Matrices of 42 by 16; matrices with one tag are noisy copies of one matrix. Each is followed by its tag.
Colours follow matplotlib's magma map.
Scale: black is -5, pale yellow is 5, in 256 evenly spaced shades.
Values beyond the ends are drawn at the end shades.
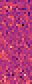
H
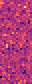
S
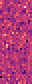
S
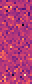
H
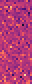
H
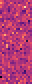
S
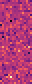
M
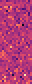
H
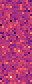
M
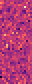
S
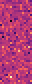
M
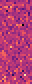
H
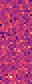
M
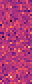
M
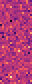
M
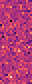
M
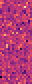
S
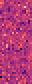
S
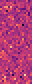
H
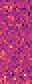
H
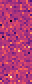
M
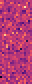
S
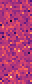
M
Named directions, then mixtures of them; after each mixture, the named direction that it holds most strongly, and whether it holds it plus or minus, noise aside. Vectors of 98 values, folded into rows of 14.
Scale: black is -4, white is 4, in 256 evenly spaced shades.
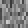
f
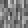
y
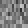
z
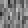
y, minus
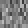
z, plus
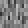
y, minus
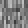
y, plus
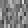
z, minus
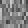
f, minus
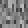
z, plus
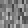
z, plus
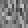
z, plus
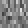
z, minus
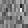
z, minus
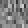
z, plus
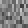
z, minus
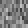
z, plus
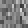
z, minus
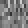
y, plus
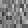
z, minus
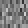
z, plus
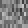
z, plus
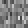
y, plus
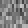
z, plus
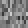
f, minus
